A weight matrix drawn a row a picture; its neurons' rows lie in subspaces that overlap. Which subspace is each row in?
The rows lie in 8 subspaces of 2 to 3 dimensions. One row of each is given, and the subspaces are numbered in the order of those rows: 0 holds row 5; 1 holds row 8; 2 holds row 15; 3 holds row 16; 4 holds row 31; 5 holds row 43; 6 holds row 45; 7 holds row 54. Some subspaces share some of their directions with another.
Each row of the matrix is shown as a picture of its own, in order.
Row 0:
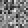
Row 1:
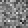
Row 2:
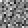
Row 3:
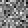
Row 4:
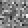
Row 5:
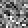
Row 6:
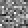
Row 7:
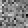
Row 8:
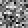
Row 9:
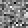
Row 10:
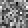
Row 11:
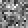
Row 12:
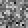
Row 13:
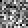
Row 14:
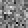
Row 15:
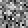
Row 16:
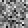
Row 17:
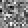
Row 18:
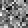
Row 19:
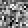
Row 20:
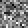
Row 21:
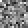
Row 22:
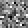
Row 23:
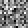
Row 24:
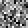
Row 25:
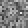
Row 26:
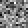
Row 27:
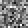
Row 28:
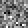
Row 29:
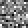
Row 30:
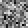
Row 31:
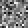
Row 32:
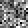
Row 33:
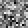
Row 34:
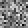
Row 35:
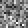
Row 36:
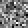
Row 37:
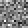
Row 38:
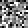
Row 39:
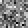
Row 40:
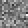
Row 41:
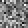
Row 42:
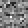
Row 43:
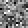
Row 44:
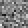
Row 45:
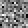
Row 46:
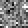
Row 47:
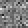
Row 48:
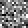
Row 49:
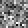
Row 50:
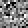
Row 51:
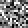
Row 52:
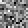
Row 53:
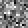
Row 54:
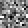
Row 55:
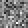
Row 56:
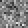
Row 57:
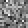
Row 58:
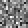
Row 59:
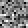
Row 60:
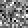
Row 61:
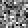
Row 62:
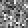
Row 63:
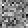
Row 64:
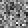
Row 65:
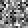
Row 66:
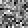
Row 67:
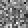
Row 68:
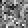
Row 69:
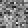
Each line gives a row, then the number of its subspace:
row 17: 0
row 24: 4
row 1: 3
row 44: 6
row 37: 4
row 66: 5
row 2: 4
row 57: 3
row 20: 2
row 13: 5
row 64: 5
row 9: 2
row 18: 1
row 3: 3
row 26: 1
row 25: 4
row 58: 0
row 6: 6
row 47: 5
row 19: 4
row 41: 3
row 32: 3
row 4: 7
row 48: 6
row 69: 1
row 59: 6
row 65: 2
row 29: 6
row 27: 5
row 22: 7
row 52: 5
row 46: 5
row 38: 4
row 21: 2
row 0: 0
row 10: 4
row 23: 0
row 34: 5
